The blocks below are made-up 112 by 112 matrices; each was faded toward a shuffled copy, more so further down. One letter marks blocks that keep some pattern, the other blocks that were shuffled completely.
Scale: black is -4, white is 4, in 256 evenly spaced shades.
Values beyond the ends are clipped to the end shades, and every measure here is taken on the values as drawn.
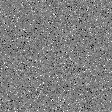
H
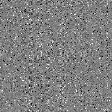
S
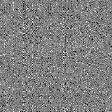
S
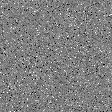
H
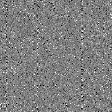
S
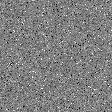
H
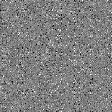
S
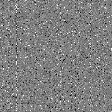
S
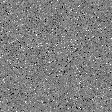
H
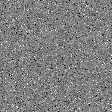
H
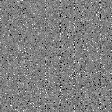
S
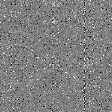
S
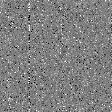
S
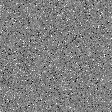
H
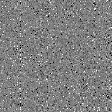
S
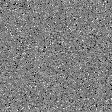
H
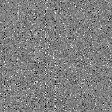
S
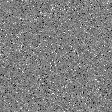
H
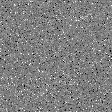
H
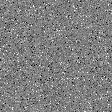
H
